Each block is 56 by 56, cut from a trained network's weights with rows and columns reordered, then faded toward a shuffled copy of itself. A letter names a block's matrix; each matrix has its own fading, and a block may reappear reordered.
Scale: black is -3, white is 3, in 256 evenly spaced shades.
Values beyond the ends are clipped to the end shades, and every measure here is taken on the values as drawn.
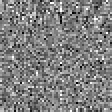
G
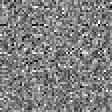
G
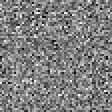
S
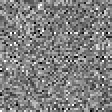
G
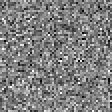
S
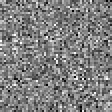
S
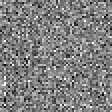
G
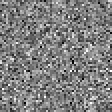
S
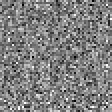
S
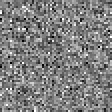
G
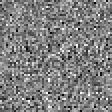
G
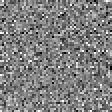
G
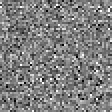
G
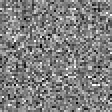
S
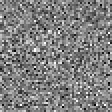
S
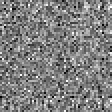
S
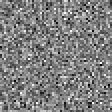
S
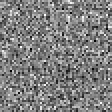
S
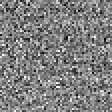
S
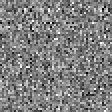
S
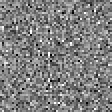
G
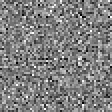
G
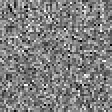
S
